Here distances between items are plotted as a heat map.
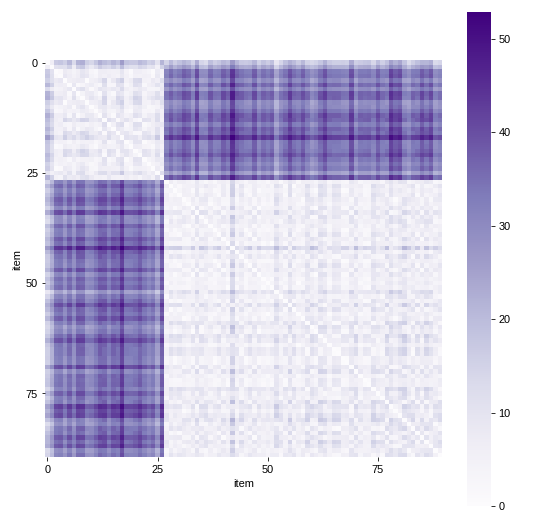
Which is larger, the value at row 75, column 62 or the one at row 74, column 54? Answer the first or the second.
the second
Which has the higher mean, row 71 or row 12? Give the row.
12
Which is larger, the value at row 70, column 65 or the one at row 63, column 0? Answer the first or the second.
the second
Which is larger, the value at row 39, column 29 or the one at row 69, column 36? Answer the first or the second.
the second
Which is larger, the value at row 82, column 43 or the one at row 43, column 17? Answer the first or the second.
the second
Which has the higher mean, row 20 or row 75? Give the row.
20
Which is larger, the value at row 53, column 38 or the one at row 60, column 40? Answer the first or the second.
the second
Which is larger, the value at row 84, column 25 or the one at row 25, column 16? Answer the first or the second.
the first
